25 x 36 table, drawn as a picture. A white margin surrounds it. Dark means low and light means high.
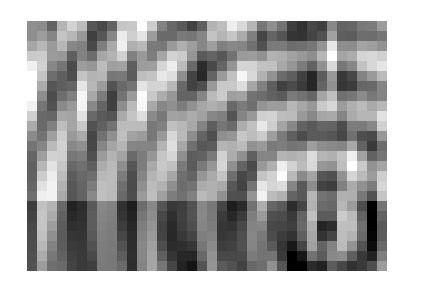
Average level on the scale: 50%. Rings: centred on the bottom right. Mirror symmetry: none. Seam: horizontal, 70% of the way down, the top part higher.
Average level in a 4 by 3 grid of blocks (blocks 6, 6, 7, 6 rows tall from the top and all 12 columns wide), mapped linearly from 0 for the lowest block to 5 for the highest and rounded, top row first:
5 4 3 | 5 5 3 | 4 4 4 | 1 0 0
